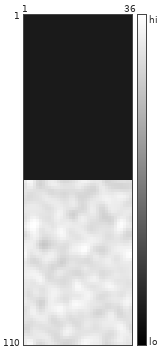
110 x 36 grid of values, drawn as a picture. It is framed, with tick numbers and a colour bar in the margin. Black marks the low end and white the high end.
The table splits into 2 rows of 1 panel. Panel 1,1: very low, flat. Panel 2,1: very high, blotchy, faint in contrast.
